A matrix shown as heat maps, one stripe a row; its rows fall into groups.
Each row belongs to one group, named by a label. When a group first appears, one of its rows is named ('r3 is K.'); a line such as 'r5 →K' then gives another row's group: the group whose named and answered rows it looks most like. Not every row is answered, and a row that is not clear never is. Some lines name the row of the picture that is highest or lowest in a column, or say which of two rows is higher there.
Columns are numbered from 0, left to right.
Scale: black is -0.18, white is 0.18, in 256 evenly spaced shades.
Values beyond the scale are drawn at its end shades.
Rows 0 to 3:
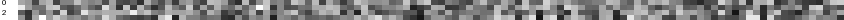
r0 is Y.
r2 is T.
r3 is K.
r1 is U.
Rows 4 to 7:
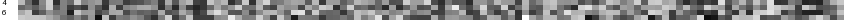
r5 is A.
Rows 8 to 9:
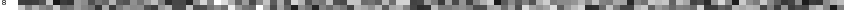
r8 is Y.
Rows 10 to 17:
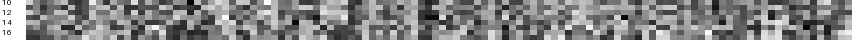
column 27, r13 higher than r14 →No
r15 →A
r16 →Y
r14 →Y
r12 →U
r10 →U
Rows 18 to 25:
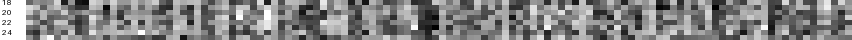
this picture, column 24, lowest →25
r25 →K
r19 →U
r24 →T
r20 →K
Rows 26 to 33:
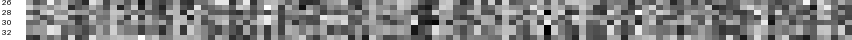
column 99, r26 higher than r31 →Yes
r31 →K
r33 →T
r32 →K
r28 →K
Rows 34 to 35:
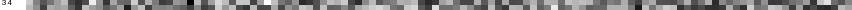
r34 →U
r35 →Y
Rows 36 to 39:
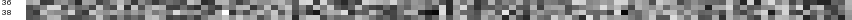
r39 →A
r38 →T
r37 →A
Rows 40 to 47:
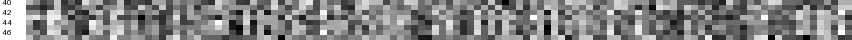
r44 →U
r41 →Y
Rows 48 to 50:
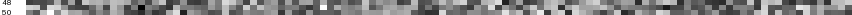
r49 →U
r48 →Y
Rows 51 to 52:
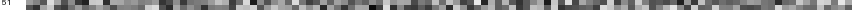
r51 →U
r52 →A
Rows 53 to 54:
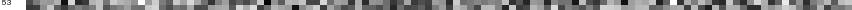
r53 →T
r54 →A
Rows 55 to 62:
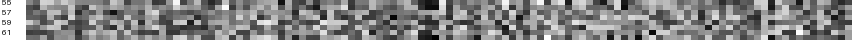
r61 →Y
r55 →K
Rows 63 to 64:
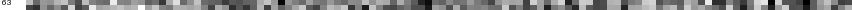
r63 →K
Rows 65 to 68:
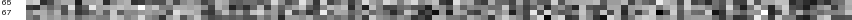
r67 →T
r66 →T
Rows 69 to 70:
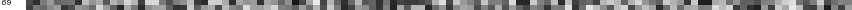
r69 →A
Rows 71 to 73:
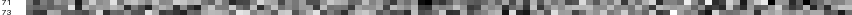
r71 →T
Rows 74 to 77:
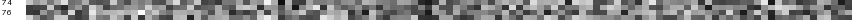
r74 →K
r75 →A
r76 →T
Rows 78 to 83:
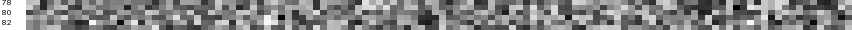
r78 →Y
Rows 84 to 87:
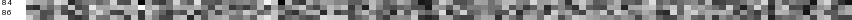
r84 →K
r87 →U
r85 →T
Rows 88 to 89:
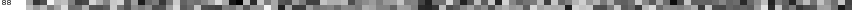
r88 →U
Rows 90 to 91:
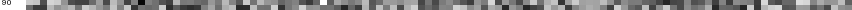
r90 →U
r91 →Y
